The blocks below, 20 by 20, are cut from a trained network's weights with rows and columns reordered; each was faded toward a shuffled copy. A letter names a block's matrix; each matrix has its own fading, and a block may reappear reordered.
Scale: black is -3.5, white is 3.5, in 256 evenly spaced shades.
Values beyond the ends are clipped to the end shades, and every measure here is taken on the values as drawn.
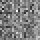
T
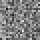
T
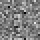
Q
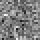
Q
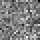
Q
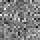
Q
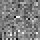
Q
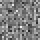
T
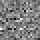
Q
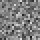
Q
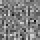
T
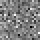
Q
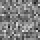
Q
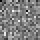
Q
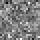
Q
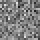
T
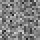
T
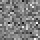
Q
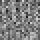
T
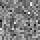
Q
